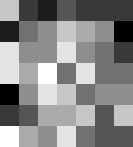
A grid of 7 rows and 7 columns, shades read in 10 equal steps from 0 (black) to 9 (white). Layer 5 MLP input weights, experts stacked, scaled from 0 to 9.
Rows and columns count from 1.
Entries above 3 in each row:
1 5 6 7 6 4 5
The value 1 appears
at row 1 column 3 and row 2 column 1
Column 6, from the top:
2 5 4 4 5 3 3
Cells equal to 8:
6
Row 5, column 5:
4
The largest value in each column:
9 6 9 8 8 5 7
